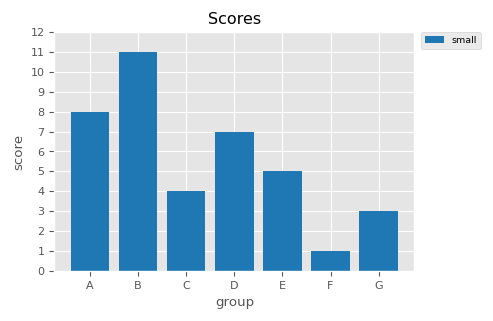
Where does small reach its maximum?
B
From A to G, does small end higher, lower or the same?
lower
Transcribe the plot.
Title: Scores
x-axis: group, ticks A B C D E F G
y-axis: score, ticks 0 1 2 3 4 5 6 7 8 9 10 11 12
Legend: small
Values:
small: 8 11 4 7 5 1 3
